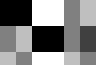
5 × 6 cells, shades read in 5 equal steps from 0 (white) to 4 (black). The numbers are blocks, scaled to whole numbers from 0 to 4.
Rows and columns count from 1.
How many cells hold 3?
2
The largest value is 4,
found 8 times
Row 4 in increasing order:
1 2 2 3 4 4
